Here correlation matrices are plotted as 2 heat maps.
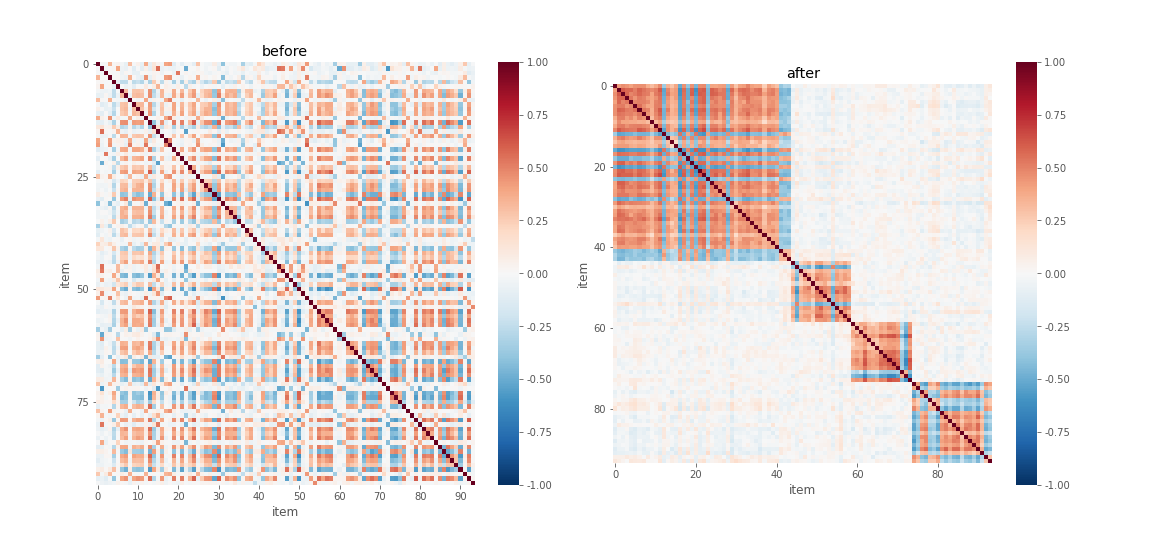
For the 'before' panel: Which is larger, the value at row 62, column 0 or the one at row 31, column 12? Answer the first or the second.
the first
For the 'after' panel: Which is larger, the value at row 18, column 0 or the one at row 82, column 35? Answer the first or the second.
the second
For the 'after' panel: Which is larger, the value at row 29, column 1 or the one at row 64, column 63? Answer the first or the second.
the first
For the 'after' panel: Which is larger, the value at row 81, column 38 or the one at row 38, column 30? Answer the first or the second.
the second
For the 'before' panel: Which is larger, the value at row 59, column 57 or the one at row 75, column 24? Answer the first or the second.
the first
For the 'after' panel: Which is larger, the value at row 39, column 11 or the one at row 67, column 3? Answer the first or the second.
the first
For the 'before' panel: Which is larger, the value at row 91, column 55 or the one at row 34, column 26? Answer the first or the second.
the second
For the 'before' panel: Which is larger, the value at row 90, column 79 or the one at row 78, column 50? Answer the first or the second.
the second
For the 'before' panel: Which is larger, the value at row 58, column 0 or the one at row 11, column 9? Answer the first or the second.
the second
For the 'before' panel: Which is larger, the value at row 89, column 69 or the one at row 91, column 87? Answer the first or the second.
the first
